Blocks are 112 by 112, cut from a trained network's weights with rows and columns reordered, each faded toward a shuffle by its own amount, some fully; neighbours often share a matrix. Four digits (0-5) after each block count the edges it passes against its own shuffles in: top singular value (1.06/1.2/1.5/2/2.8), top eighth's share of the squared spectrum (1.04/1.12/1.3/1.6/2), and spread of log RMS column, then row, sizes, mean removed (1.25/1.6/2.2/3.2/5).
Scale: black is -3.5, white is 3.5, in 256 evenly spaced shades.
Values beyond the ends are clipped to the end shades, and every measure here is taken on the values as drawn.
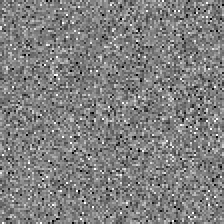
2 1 0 0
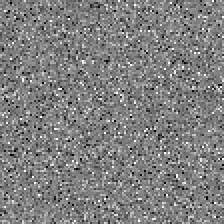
0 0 0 0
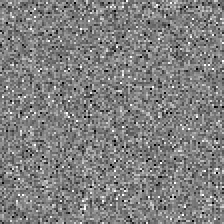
2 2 1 1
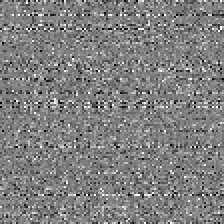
4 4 1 4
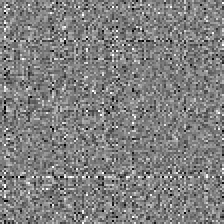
4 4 3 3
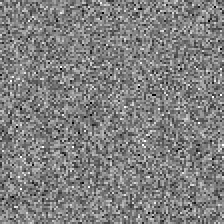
2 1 0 0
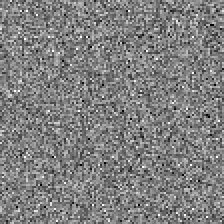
2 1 0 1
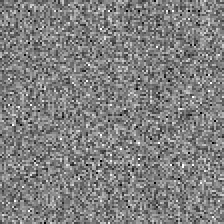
3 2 0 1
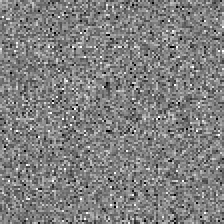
3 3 1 1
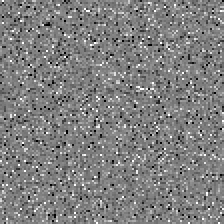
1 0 0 0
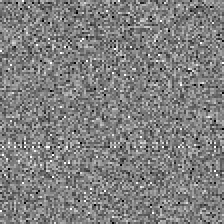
3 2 0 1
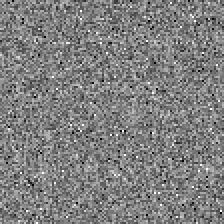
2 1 0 0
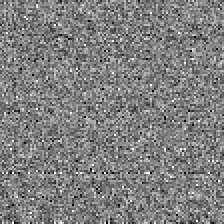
4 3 0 2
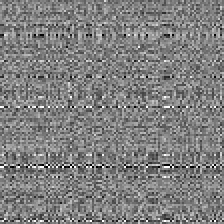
5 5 2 4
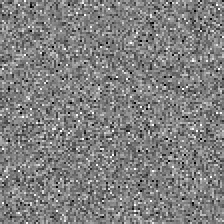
2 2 1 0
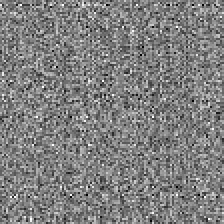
4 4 1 2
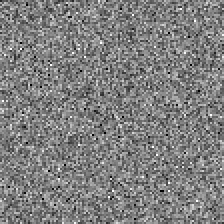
1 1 0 0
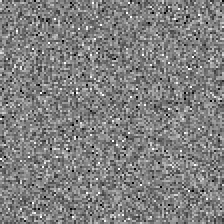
0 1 0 0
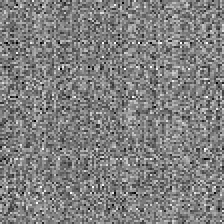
4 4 1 2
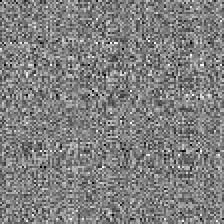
4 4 2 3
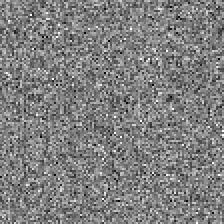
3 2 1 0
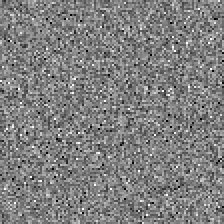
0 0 0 0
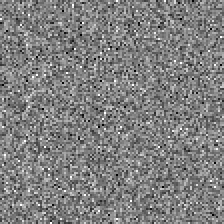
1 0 0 0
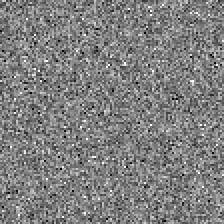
0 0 0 0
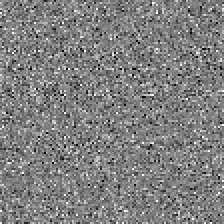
3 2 0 2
